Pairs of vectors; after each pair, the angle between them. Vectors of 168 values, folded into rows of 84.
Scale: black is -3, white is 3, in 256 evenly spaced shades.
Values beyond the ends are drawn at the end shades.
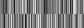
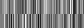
nearly opposite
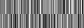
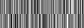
nearly parallel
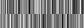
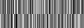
partly aligned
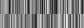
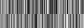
nearly parallel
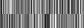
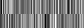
nearly parallel
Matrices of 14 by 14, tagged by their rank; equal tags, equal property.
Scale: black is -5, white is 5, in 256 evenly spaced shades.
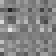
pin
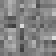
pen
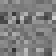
pen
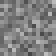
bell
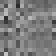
pen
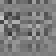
pin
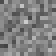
bell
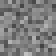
bell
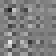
pin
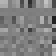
pin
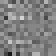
pen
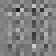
pin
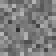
bell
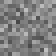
bell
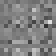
pen
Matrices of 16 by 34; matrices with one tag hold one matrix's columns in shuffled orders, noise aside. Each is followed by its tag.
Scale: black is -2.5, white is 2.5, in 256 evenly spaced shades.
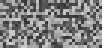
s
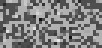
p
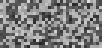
p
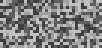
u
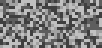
u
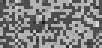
u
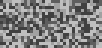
u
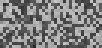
p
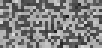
s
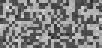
p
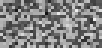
s
